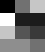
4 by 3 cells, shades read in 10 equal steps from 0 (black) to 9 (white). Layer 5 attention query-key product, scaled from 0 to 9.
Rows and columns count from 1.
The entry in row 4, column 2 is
5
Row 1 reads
0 4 7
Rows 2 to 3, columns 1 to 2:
9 1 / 7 3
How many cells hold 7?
2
